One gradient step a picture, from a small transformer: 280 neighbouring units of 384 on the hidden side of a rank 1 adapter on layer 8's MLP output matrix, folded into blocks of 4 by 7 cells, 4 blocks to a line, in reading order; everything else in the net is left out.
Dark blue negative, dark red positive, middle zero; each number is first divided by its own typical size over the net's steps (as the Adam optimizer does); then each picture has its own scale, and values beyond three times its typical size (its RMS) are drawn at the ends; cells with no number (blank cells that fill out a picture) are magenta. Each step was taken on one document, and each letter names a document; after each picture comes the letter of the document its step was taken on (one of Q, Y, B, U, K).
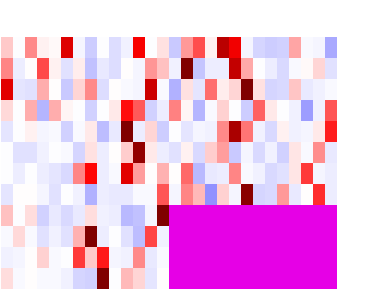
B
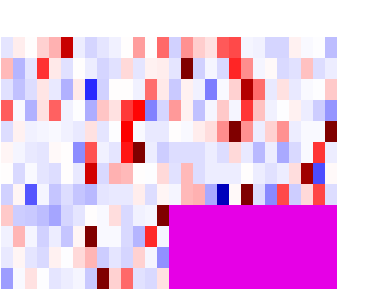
B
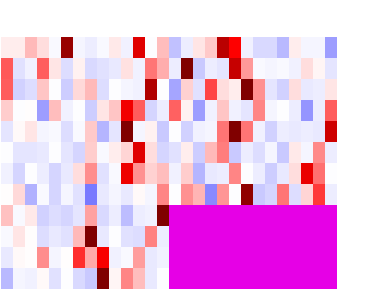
B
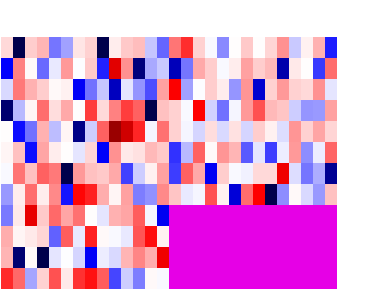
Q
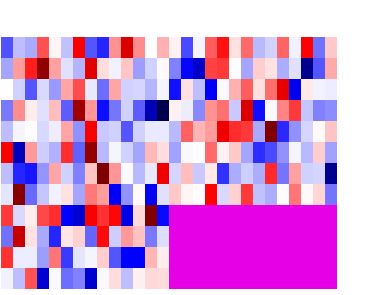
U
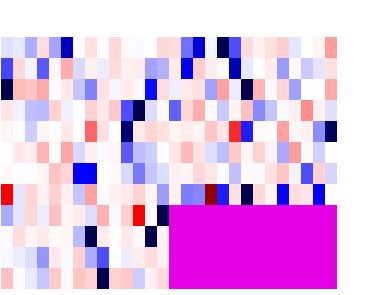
B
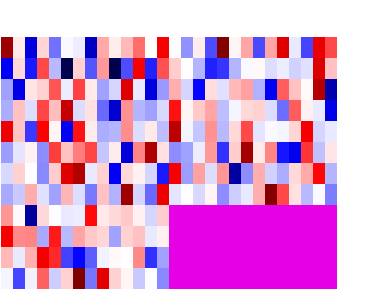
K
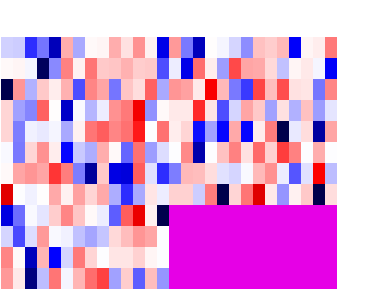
Q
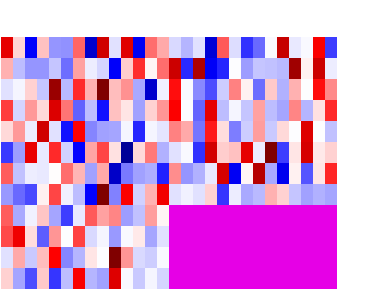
K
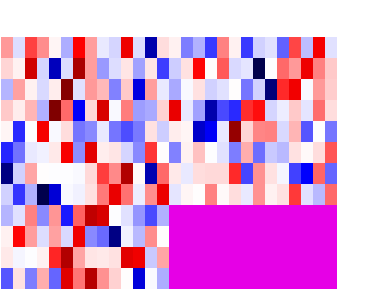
U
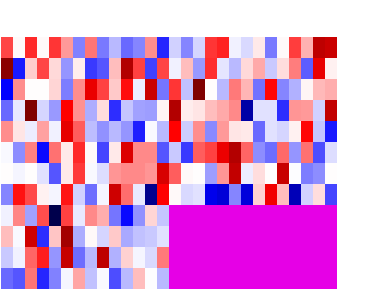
K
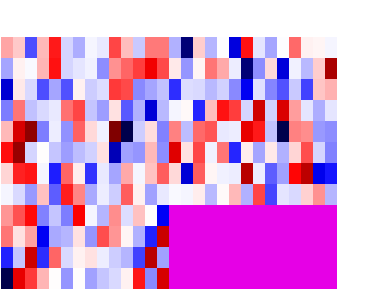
Q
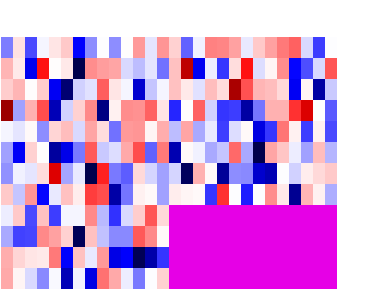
U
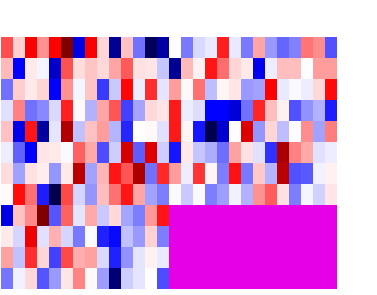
K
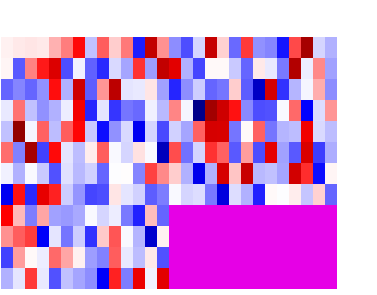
K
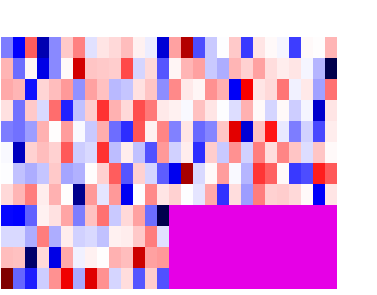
Q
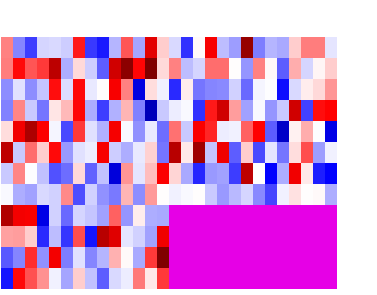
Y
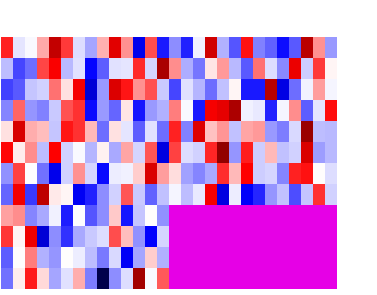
K
